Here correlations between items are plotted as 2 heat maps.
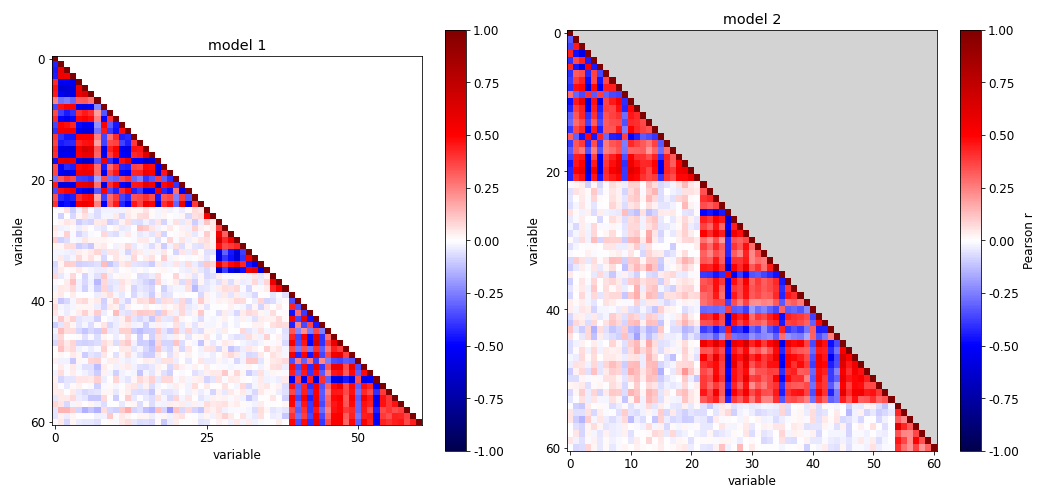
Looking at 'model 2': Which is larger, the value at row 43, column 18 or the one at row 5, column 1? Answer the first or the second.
the first
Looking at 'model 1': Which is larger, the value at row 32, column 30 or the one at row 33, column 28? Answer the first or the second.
the second
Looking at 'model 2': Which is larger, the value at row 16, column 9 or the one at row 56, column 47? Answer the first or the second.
the second
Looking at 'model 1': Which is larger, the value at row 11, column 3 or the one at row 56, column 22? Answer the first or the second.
the first
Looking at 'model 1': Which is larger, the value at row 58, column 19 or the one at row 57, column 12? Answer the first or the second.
the second
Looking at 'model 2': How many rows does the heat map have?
61
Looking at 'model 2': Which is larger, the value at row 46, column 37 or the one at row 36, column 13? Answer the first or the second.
the first
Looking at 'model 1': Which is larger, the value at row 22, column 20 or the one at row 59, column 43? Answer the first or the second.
the second
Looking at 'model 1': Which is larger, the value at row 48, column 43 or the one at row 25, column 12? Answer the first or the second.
the first
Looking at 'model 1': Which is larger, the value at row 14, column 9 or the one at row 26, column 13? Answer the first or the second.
the first
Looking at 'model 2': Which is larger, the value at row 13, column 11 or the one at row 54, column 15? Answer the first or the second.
the first
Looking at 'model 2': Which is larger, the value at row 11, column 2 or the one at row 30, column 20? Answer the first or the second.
the first
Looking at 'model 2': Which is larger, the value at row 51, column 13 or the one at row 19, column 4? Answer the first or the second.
the second
